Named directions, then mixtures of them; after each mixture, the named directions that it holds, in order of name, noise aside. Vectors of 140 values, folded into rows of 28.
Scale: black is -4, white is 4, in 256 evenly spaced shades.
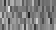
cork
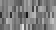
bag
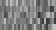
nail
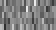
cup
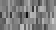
bag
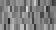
cork, cup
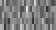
cup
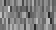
cork, nail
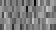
cup, nail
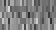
cork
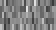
cup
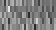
cork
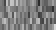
cork, nail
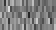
cork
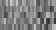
nail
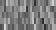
cup, nail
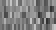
nail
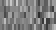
nail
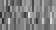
bag, cork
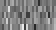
bag, cork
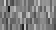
bag, cork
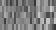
nail
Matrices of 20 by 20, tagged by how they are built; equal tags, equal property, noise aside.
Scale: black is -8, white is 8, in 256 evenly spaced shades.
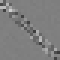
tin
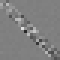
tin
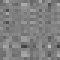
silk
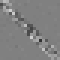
tin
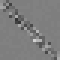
tin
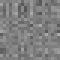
silk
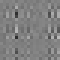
silk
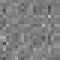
silk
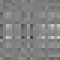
silk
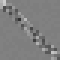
tin
